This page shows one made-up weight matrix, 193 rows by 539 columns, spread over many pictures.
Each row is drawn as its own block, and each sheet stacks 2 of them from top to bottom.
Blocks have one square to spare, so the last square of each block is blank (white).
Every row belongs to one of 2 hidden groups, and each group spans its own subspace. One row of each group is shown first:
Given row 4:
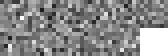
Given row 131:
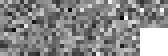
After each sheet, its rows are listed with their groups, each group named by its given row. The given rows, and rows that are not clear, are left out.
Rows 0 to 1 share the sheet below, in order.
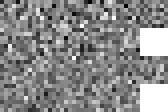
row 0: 4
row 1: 131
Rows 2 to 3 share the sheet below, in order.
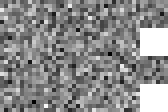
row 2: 4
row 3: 131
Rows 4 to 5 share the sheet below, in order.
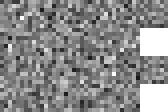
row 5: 4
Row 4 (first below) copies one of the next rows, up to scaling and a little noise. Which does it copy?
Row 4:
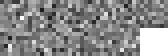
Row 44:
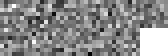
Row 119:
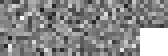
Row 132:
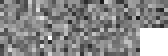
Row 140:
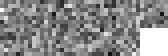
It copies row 119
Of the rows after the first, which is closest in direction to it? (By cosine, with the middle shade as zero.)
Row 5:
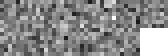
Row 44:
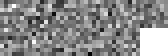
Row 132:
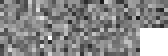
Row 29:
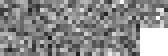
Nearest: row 132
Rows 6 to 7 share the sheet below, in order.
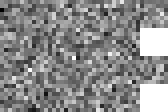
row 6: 4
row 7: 131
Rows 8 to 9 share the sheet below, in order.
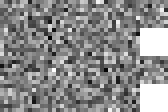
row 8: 4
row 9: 4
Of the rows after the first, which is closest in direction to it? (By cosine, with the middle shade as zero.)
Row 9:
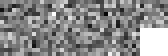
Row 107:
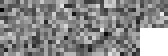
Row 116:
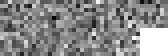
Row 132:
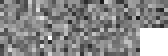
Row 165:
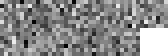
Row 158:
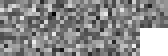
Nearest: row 107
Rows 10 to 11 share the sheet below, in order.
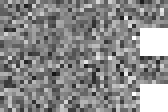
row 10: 131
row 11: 131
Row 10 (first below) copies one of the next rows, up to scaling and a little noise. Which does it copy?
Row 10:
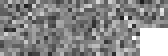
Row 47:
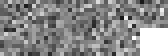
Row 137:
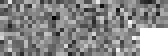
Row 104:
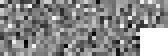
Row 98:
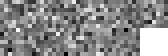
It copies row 47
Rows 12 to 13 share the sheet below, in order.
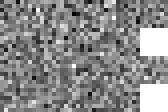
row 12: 4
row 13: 131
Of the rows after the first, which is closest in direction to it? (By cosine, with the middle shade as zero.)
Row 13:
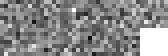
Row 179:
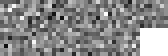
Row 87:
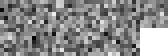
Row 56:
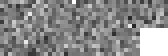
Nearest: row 87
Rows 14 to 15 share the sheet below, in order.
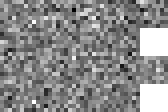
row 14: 131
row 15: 131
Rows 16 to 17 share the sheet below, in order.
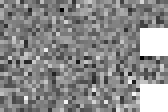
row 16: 131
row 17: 131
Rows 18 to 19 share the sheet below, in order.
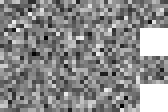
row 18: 131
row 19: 4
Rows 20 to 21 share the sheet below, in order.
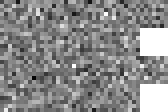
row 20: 4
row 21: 131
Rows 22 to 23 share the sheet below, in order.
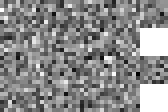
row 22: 4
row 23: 4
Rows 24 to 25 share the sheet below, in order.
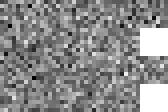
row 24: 131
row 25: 131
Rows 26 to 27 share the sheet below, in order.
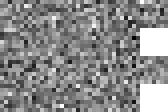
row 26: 131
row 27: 4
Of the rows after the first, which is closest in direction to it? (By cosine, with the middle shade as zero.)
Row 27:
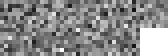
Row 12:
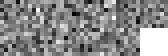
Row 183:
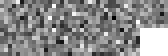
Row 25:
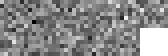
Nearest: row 12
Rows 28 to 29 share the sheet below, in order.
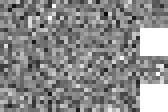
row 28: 4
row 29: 4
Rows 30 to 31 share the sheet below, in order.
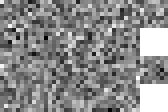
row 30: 131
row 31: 4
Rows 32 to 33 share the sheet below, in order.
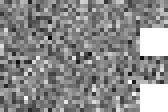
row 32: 4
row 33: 131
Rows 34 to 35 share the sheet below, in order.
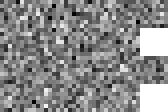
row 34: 4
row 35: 131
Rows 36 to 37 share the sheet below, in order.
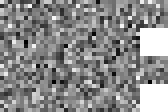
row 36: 131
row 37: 4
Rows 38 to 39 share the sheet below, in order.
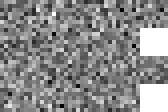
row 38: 4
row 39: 4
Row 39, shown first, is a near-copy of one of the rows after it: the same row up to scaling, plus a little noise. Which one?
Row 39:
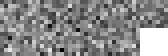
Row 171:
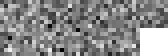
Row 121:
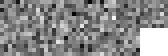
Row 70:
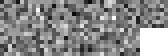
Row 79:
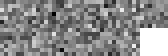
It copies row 171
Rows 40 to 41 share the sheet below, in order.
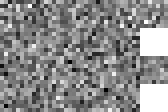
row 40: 131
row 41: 4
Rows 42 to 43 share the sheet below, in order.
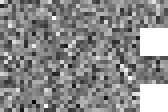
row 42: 131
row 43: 131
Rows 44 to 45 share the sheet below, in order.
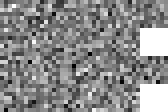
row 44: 4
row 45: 131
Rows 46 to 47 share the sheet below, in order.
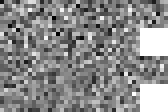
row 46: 131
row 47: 131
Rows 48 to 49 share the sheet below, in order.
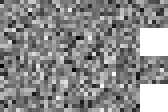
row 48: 131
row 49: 4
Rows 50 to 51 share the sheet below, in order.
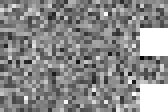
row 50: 4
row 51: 131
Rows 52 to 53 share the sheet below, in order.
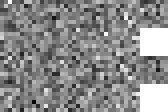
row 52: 131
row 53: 131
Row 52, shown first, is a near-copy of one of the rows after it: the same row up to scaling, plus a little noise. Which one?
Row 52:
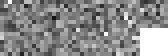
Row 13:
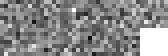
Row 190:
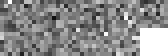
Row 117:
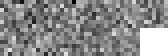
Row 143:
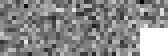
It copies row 190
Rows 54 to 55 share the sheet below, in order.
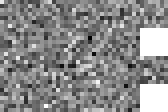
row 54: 131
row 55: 131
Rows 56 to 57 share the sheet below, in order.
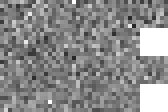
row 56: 131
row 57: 131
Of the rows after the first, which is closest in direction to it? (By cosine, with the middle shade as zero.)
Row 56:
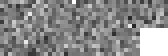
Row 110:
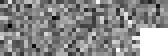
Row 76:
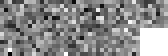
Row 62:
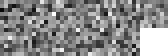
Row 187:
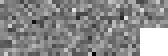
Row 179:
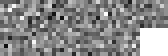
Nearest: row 110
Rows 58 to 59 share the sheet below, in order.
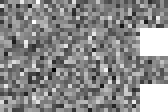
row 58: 131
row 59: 4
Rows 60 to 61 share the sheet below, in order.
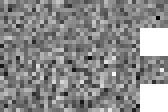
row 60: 4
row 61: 4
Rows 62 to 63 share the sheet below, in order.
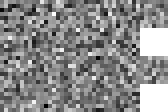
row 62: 4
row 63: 131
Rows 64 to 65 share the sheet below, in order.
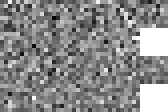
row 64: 131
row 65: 4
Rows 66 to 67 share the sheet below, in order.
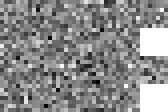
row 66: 4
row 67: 131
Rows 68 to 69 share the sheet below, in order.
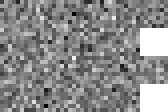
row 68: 4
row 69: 131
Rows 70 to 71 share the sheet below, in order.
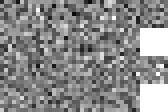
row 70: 4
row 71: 4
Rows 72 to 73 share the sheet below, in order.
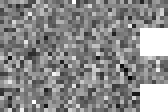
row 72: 131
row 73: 131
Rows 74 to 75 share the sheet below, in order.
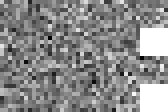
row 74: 4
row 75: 131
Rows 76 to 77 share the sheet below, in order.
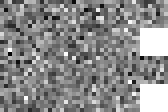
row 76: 131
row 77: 131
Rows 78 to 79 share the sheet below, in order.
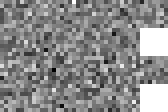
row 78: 131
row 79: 4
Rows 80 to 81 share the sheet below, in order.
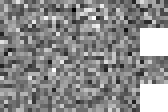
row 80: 131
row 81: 4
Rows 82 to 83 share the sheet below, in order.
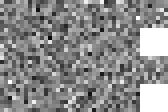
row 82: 4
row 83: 131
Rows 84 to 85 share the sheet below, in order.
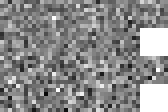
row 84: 131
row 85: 131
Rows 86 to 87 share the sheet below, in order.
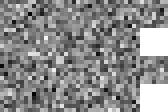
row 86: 131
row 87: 4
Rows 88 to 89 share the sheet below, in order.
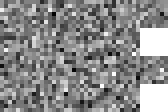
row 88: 4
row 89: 4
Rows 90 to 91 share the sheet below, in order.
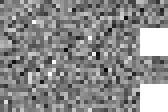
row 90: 131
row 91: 4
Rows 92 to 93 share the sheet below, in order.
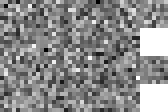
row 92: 131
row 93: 4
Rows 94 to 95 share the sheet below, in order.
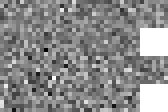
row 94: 131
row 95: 4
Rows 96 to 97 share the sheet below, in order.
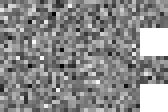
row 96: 4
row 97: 131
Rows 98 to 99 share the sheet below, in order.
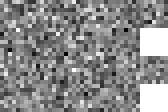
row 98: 131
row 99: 4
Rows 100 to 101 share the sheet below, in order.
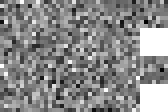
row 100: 131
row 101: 4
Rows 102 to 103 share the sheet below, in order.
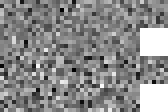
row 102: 131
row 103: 4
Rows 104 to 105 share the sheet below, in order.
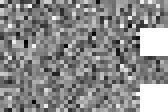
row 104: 131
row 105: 131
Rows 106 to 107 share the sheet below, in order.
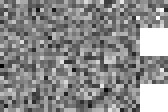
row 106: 4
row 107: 4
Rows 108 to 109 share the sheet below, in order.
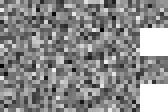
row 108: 4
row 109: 4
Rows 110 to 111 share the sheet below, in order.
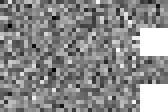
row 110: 131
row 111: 4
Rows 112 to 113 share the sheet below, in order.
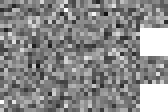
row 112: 4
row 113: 4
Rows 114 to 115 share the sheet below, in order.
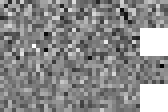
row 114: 131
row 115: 4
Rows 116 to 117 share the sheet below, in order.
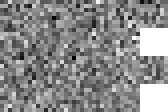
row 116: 131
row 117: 131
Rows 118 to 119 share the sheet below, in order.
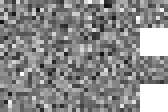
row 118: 4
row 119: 4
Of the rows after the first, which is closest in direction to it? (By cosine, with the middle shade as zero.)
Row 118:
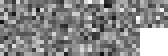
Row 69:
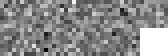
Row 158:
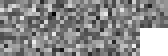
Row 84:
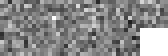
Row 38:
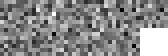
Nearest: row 158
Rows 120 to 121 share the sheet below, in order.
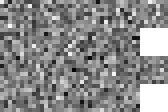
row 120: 131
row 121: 4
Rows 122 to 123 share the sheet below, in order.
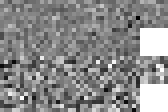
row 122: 131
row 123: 4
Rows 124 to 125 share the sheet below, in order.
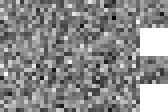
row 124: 4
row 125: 4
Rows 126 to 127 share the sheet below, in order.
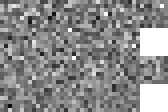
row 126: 4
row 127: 131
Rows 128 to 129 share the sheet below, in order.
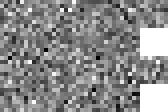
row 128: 131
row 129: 131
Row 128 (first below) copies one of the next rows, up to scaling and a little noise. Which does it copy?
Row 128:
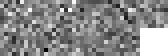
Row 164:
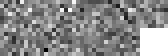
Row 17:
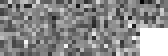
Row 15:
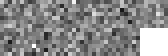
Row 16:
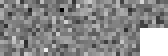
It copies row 164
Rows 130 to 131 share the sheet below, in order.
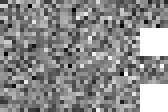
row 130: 131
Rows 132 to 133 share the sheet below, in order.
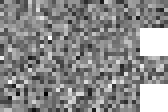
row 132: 4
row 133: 131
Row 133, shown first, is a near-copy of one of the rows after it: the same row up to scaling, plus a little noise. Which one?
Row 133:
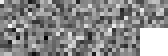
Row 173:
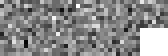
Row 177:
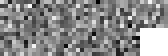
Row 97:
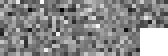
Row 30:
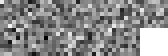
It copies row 30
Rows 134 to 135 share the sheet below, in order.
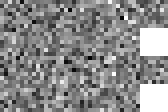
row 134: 131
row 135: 4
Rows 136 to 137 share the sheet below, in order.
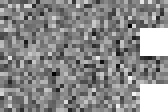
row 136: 131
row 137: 131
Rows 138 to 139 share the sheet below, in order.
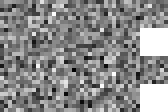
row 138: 4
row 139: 4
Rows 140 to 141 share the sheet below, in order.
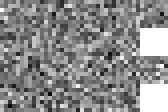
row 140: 4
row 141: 4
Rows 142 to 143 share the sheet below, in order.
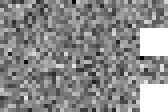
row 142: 131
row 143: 131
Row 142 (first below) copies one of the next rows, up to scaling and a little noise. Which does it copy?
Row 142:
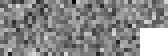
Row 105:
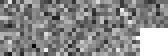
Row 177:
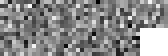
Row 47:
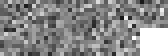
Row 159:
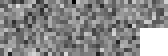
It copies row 159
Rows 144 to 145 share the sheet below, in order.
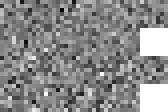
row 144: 131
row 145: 131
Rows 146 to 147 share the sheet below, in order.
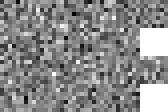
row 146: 4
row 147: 131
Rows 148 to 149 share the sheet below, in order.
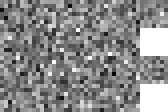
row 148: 4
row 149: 4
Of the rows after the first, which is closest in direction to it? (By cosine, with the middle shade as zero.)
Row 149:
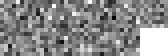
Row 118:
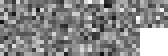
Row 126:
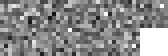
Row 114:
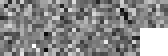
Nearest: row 118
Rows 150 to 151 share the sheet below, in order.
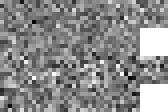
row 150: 131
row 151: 131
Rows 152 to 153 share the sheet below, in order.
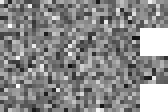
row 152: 131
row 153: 131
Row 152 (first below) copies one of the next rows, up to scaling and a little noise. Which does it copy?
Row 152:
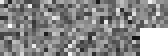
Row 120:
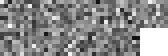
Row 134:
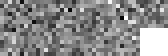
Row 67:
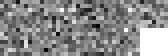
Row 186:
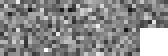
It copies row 120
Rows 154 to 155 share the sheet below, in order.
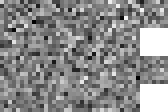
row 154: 131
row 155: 4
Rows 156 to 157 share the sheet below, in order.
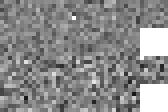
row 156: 4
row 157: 131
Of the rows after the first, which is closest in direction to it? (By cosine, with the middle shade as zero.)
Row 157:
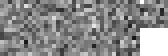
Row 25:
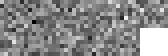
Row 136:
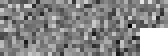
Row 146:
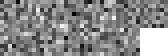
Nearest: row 136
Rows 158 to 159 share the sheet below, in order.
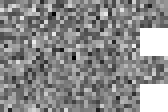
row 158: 4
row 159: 131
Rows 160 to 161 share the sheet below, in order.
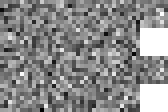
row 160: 4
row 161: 4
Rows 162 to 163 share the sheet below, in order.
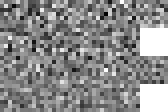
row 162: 4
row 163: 4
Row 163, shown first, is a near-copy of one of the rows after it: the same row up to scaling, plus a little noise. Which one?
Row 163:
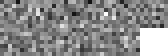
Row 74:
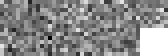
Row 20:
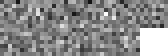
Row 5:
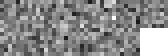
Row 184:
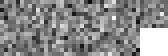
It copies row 20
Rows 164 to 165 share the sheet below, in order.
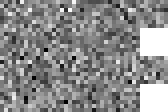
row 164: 131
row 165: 131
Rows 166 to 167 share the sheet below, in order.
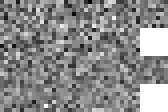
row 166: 4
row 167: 131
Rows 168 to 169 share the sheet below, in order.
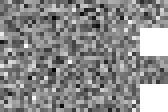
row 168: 131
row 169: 4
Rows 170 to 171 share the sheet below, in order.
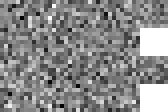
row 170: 4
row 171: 4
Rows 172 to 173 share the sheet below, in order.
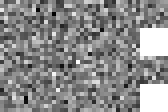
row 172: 4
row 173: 131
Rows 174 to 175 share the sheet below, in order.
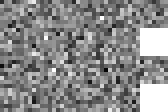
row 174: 131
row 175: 4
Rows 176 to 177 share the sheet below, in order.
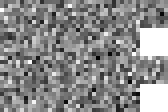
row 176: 4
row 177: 131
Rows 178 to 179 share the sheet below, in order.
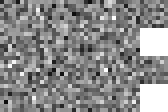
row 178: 4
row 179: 4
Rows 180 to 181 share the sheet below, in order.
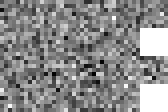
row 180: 4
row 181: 131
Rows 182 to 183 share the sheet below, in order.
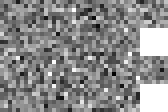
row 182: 131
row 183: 4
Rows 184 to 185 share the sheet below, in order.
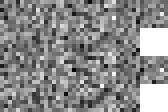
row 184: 4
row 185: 4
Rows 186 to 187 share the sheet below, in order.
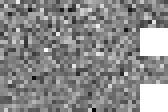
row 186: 131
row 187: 131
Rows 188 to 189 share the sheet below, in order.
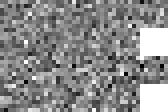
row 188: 131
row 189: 131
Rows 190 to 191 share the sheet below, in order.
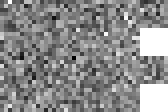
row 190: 131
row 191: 131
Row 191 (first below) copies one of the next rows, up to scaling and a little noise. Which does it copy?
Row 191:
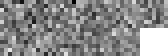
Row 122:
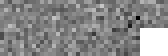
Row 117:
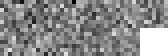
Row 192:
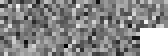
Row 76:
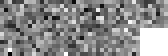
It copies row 117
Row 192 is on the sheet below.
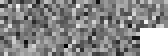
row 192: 131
